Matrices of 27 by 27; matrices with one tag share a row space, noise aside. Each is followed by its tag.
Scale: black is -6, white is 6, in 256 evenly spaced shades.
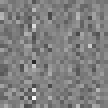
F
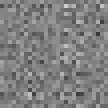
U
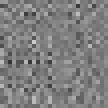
F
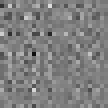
F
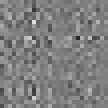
F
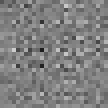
U
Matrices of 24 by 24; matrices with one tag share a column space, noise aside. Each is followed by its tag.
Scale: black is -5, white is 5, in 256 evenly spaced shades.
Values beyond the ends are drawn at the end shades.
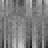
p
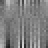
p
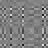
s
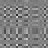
s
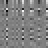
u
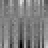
p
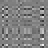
s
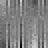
p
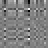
u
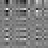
u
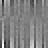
p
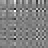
u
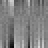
p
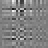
u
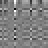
u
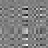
s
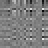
u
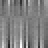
p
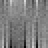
p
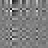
u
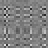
s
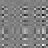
s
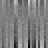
p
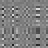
s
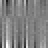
p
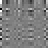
u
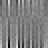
p
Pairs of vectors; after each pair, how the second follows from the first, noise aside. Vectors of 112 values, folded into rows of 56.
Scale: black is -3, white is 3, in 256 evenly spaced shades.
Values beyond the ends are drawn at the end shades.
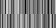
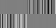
partly zeroed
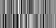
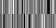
shuffled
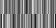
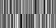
shuffled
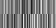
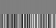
partly zeroed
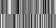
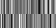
shuffled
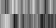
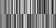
shuffled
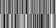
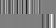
partly zeroed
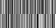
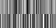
shuffled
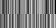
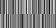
shuffled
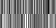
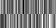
shuffled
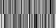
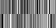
shuffled
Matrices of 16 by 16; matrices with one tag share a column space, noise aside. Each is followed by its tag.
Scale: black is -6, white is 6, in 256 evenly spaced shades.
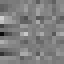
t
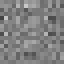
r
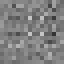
r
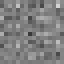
r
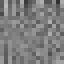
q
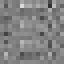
r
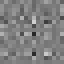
t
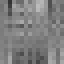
q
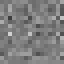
t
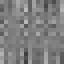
q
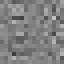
t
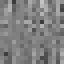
q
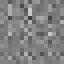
t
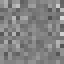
r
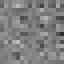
r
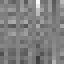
q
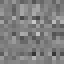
t
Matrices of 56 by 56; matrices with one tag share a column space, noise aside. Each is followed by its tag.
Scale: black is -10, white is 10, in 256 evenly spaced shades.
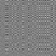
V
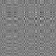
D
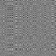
V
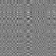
D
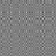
D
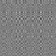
D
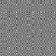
D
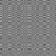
V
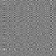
V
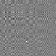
D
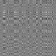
D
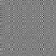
V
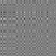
D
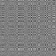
V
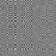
V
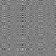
V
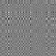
D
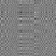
D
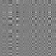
D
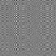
V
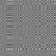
V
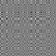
D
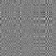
D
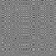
V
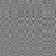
D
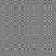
V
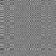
V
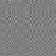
D
